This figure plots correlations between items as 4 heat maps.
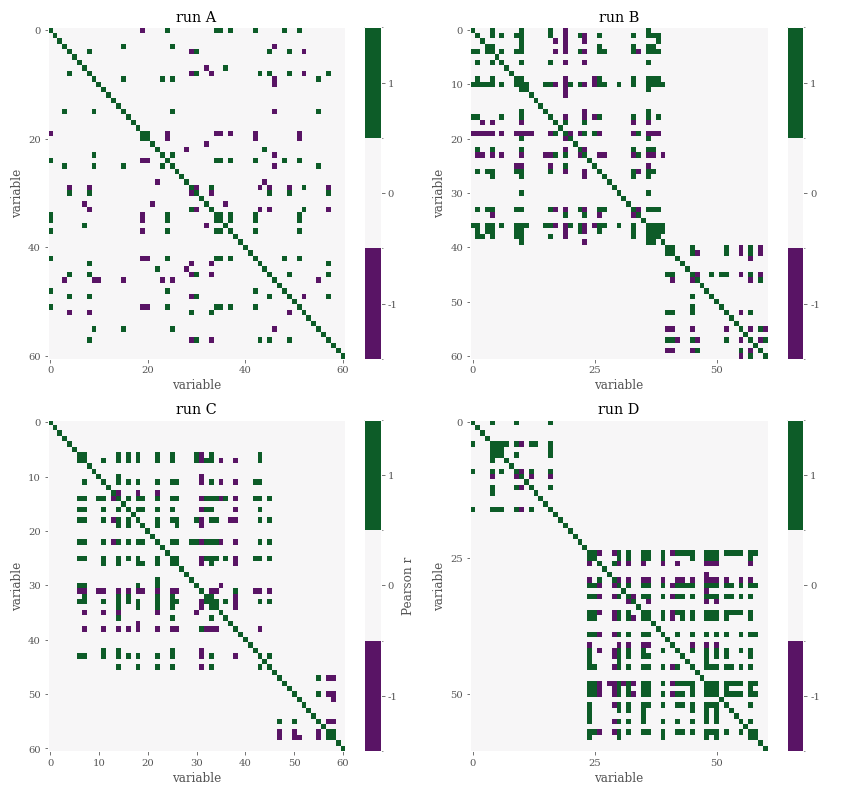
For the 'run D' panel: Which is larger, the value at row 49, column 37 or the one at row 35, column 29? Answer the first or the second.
the first
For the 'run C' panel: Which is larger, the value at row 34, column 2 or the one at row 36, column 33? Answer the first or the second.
the second
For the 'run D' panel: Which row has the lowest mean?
29
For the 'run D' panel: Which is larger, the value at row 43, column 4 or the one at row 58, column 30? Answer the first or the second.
the second
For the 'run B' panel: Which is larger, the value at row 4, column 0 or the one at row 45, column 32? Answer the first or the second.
the first
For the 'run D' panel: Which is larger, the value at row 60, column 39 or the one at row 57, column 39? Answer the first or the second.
the second
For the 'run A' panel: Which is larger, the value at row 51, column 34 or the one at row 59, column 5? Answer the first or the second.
the first
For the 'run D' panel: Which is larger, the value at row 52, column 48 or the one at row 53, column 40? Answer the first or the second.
the first
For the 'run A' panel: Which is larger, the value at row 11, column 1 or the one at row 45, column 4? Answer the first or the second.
the second
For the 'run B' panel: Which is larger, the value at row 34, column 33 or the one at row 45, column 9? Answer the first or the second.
the second
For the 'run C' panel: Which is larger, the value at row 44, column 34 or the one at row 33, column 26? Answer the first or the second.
the second
